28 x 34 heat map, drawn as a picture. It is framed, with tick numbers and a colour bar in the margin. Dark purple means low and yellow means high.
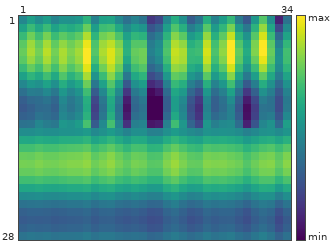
The bottom part is calmer, past a seam about 50% of the way down. The top left is the ninth with the highest average. Horizontal stripes repeat 2 times down the table.
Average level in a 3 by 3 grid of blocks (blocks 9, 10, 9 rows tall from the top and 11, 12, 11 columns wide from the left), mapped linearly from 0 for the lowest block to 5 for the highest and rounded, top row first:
5 3 4
2 1 1
0 0 0
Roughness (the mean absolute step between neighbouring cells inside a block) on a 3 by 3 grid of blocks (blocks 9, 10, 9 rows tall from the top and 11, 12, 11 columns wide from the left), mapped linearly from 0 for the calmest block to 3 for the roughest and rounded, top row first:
2 2 3 / 1 2 1 / 0 0 0
